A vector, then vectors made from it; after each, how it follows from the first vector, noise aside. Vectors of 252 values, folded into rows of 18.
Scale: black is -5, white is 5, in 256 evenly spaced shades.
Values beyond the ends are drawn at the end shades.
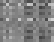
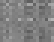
shrunk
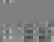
partly zeroed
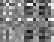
scaled up
